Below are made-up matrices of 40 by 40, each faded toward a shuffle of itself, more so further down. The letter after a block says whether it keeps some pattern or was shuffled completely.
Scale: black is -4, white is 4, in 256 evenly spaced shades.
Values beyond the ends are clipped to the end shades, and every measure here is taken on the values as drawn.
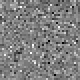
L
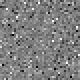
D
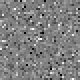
D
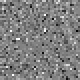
L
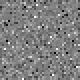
D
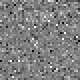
L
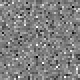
D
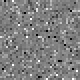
D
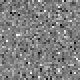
L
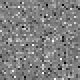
L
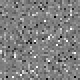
L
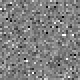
D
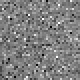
D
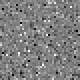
D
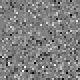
L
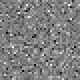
L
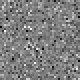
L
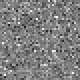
D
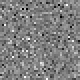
D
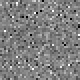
L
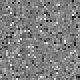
D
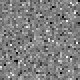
D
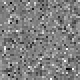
D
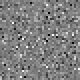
L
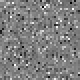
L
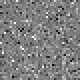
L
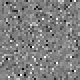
D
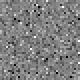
L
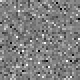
D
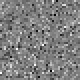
D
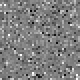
D
